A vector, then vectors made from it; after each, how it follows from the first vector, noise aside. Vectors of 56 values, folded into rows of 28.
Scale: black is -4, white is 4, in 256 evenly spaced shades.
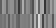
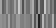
negated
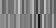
negated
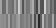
negated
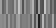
negated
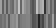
sign-scrambled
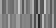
negated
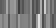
sign-scrambled
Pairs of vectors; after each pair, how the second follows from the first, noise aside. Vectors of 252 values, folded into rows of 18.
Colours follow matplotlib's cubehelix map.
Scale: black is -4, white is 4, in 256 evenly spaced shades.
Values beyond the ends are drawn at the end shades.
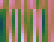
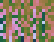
sign-scrambled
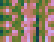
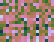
sign-scrambled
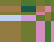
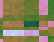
wrapped around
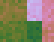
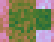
wrapped around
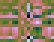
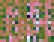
sign-scrambled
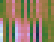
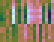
wrapped around
